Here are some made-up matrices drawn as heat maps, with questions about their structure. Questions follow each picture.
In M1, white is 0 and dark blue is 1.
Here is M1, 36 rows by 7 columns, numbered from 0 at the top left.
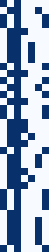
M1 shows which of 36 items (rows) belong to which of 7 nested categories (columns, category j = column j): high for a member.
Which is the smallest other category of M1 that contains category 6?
0
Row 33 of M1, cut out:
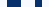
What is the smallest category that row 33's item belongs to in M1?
5
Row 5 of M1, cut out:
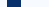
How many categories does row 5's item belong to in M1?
2
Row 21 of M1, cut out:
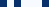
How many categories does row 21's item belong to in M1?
3
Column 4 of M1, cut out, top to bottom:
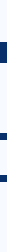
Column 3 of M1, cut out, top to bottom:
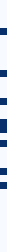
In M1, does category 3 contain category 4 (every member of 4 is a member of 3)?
no
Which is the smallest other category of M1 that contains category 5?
1
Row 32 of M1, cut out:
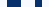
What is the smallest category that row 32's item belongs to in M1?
5
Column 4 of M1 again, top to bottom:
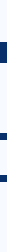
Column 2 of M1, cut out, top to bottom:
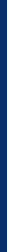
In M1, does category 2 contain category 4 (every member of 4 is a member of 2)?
yes
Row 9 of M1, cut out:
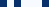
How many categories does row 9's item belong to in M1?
3
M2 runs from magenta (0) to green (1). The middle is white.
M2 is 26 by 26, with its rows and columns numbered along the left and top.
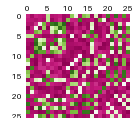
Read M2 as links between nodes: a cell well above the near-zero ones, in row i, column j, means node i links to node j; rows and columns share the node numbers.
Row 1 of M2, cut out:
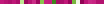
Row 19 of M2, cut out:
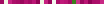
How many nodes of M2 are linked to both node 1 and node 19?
3
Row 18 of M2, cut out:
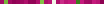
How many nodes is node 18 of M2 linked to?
4
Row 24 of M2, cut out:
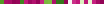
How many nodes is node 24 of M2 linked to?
9
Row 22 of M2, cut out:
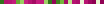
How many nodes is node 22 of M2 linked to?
10
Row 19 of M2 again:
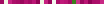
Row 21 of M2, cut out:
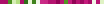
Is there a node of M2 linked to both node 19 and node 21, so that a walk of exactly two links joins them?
no
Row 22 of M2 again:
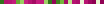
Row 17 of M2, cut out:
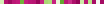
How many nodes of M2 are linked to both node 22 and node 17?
8
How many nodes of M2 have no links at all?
0
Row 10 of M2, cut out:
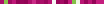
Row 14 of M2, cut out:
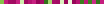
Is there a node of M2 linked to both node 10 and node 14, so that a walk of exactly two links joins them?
no
